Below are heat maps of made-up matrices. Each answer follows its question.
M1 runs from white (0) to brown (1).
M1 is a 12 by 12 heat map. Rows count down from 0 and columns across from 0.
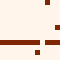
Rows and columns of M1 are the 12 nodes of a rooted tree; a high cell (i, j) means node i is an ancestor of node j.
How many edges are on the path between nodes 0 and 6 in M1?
2
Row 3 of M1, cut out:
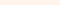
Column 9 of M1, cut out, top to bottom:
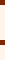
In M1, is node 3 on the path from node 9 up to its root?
no
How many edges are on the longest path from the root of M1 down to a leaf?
2
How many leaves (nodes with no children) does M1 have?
8
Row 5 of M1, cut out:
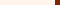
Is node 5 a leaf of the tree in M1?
no
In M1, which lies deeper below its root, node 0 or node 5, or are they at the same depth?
the same depth
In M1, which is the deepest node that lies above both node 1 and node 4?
8
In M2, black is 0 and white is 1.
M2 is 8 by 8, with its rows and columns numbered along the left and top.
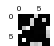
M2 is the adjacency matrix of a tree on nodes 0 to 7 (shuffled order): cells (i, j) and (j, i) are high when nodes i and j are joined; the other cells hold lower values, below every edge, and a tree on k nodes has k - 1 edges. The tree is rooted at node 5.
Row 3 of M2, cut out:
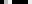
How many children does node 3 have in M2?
2
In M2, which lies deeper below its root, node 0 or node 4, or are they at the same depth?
node 0
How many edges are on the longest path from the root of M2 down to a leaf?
4
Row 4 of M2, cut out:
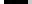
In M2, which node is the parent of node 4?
7
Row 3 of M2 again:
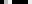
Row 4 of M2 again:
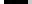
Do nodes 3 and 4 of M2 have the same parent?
yes
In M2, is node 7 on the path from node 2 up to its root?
yes
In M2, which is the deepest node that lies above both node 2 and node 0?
7
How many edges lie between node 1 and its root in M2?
3
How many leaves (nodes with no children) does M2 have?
3
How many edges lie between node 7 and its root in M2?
1
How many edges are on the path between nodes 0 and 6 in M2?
5
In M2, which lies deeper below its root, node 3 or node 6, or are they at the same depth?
node 6
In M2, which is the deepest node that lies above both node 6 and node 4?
7
